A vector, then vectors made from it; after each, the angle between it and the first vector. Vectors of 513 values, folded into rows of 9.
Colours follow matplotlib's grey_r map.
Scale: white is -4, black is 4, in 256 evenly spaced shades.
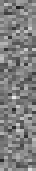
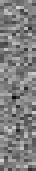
nearly opposite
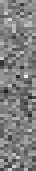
orthogonal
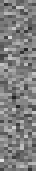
nearly opposite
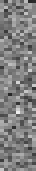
partly aligned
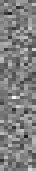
nearly parallel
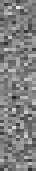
nearly opposite
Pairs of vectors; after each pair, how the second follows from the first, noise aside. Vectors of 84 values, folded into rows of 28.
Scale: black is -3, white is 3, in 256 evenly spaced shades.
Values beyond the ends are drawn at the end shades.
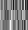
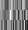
wrapped around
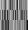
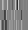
partly zeroed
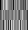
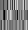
wrapped around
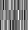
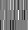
partly zeroed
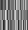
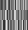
copied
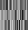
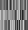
copied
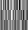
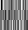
wrapped around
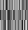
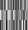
negated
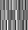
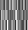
copied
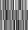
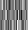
wrapped around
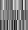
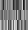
negated
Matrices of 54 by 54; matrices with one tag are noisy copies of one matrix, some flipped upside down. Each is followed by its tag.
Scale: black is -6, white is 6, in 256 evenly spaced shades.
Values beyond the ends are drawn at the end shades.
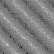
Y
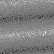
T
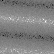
T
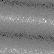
T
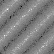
Y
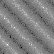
Y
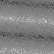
T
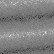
T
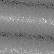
T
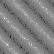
Y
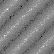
Y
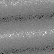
T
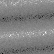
T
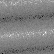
T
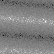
T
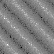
Y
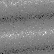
T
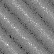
Y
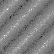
Y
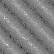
Y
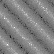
Y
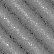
Y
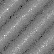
Y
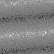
T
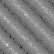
Y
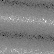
T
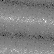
T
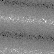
T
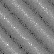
Y
